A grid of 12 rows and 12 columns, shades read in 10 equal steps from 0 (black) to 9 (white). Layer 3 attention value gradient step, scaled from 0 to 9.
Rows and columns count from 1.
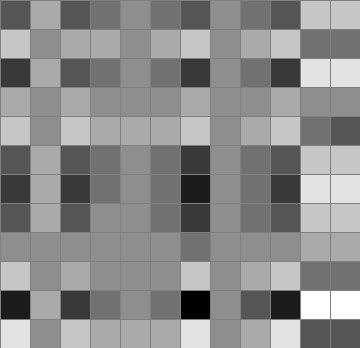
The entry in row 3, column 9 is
4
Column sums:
54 66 53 58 62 57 49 60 57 54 72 71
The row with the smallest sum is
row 11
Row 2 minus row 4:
1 0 0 1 0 1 1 0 1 1 -1 -1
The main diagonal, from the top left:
3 5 3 5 6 4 1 5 5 7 9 3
